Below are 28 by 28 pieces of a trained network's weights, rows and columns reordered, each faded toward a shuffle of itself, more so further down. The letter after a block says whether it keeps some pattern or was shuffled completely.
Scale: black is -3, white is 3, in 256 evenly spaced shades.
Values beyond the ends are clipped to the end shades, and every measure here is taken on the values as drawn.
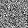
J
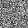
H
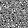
J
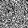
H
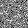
J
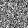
J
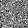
J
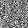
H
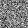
J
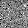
J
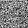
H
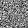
J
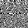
H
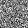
J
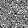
J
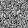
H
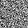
J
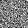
J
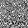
H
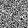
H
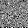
H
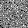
J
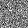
J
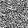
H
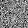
J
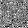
H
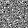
J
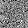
H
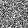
J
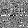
H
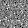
J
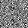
H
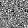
H
